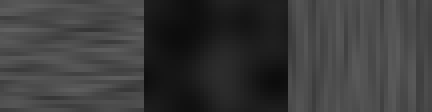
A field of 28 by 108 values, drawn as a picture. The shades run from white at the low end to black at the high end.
It is made of 1 by 3 panels. Panel 1,1: high, streaked across, faint in contrast. Panel 1,2: very high, smooth, faint in contrast. Panel 1,3: high, streaked downward, faint in contrast.
